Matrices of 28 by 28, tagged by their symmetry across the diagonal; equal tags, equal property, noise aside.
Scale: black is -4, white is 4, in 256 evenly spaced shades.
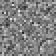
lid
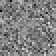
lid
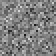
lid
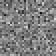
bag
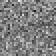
bag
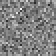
bag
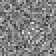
lid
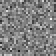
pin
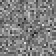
lid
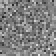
lid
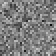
lid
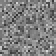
lid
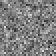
pin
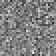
bag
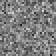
bag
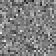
pin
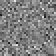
pin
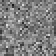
bag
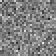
lid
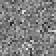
pin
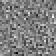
pin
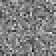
pin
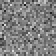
pin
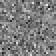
bag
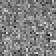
bag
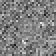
lid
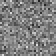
bag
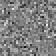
pin
